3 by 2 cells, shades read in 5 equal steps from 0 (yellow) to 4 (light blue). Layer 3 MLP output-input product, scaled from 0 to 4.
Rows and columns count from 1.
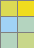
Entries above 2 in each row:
0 2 1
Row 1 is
1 0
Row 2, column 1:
4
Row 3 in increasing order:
2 3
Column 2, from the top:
0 3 2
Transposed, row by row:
1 4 3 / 0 3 2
